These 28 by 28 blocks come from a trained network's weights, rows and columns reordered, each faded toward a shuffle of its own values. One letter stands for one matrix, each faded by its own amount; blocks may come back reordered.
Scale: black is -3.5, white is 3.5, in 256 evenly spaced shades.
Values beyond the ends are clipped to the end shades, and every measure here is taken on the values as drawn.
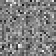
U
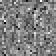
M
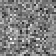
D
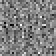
U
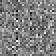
M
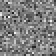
D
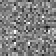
M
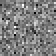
M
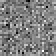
U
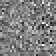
M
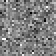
U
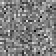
U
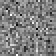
M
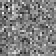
U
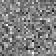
M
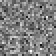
D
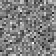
D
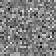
D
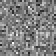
M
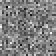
U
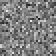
D
